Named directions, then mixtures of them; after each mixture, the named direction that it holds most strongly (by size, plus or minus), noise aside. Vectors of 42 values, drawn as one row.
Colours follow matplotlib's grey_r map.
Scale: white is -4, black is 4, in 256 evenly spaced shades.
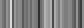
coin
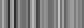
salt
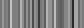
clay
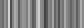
salt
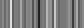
clay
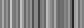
clay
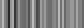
salt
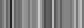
coin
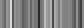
coin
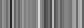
coin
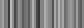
salt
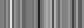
coin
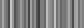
clay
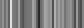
coin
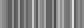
clay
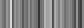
coin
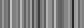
clay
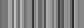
clay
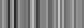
salt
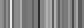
coin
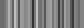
salt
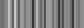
salt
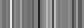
coin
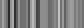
salt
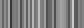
clay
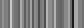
clay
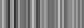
salt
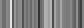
coin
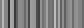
salt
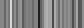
coin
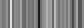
coin
